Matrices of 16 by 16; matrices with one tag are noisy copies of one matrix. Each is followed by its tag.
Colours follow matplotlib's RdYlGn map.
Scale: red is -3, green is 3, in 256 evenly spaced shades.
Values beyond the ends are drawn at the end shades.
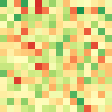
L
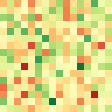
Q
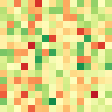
Q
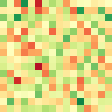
L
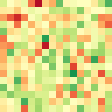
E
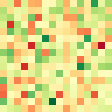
Q
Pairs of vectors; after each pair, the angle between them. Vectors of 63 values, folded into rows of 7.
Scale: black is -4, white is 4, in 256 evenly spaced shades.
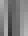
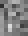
partly opposed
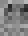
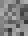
partly aligned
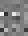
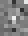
orthogonal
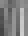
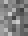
partly opposed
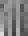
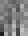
nearly opposite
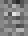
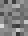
partly aligned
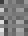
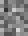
partly aligned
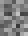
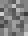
partly aligned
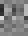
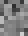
partly aligned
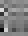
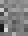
nearly parallel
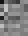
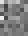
nearly opposite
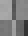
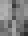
nearly parallel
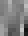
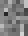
partly aligned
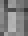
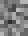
orthogonal
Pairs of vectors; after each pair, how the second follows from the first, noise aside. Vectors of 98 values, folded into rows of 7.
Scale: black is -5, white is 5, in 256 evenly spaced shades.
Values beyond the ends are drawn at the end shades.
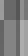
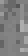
partly zeroed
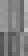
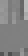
partly zeroed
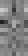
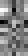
scaled up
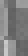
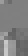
partly zeroed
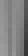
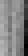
scaled up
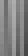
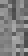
sign-scrambled
